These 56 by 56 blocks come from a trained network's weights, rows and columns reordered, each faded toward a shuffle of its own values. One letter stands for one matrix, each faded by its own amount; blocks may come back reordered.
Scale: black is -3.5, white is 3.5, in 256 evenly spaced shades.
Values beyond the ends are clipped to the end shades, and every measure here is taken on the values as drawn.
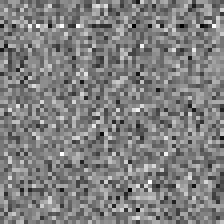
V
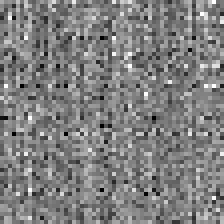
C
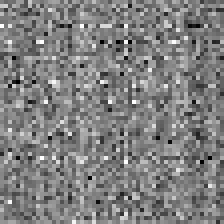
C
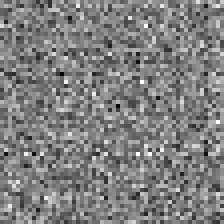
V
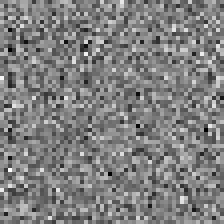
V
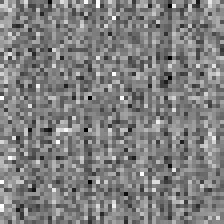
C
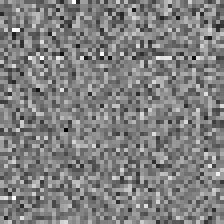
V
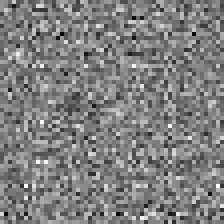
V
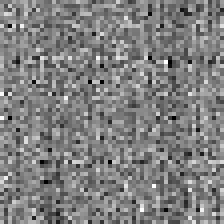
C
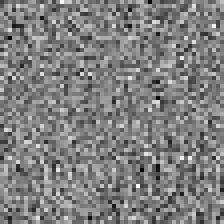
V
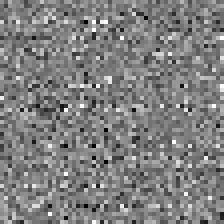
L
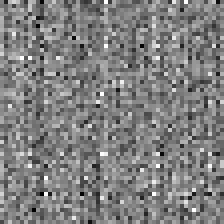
C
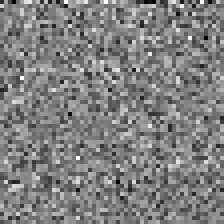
V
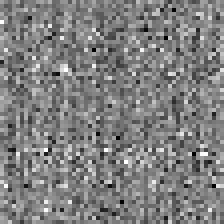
C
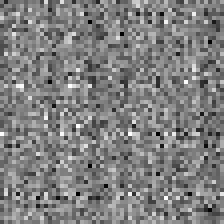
C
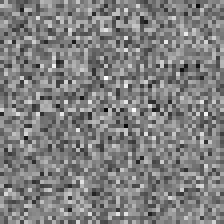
V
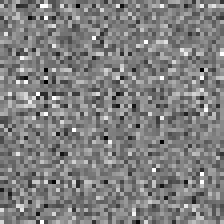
L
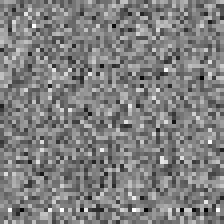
V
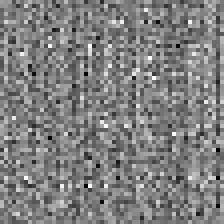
C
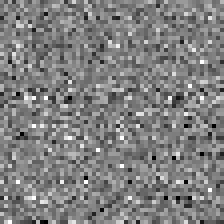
L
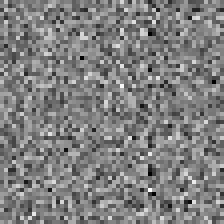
V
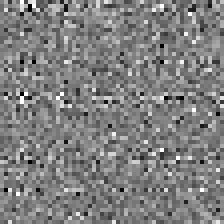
L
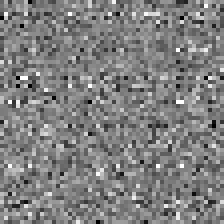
L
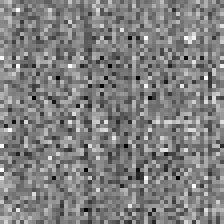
C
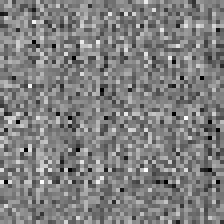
C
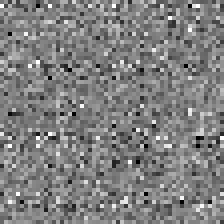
L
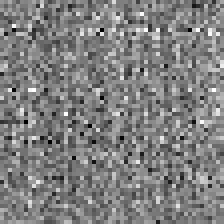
C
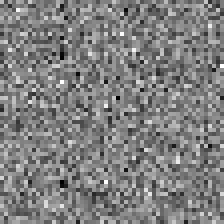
V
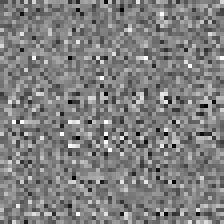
L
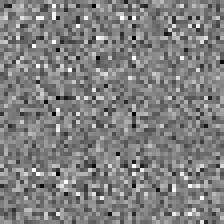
L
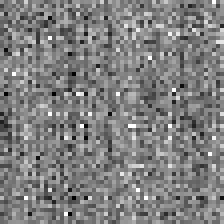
C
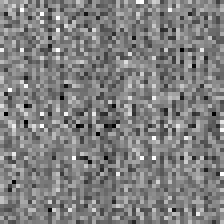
C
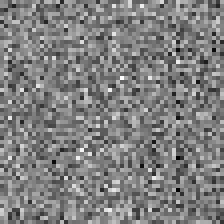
V
